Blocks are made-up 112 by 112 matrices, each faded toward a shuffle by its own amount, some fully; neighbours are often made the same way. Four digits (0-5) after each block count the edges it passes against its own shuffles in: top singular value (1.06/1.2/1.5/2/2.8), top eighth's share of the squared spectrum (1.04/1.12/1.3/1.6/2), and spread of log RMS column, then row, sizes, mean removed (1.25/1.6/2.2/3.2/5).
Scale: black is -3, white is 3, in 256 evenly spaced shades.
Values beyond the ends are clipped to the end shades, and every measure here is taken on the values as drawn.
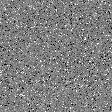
0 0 0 0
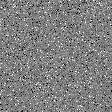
0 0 0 0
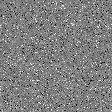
1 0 0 0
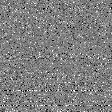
2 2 0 3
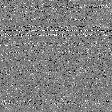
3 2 0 3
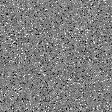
0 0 0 0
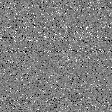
1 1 0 2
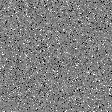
0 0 0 0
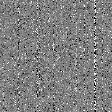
2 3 3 0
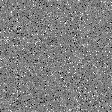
2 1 0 0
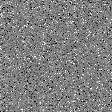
3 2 1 0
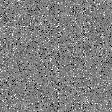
3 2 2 0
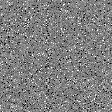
3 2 1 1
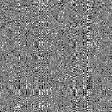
5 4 3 2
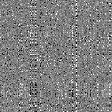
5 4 3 2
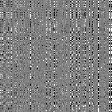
5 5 4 3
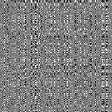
5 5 4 3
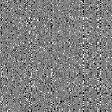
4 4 3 2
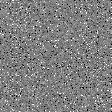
3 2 1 0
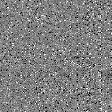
4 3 2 1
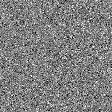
2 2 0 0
